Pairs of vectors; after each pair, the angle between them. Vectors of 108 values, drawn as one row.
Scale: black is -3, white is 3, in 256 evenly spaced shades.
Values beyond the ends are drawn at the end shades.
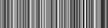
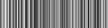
partly opposed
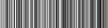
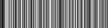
partly opposed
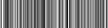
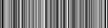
nearly opposite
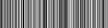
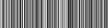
nearly opposite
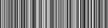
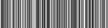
nearly opposite
